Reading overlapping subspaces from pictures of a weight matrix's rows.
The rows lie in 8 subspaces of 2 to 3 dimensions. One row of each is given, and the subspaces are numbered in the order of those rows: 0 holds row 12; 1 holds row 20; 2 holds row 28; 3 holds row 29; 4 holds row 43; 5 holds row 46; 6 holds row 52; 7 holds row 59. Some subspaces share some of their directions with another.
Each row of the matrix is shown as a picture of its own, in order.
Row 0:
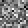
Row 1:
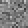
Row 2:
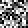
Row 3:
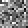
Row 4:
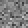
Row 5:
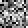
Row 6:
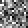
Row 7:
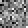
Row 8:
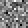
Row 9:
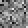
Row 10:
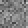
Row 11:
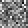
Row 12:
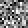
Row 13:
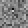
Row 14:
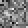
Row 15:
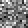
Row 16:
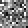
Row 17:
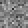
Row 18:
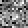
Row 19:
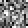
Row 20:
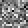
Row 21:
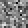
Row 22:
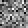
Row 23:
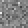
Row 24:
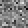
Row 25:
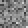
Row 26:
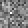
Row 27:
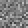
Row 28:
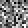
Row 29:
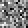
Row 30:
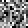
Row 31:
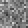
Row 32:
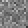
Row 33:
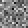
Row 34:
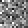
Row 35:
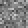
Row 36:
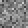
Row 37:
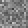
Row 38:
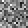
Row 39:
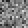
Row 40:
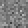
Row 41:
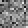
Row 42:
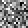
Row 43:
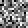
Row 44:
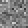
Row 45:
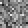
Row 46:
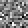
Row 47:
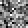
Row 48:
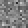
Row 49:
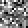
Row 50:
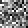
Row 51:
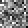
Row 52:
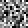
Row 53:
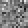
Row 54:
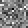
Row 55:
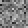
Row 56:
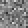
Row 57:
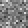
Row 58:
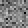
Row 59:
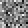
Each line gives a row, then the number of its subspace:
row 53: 4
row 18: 3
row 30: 6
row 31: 6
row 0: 1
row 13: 1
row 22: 6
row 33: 2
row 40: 3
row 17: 7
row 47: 7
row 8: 7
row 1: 4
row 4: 5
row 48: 3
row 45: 7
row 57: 2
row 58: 2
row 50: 6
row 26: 7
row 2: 0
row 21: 3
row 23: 2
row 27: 5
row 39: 2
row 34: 2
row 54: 1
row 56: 7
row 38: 0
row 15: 2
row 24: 3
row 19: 6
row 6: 4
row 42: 0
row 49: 7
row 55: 3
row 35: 0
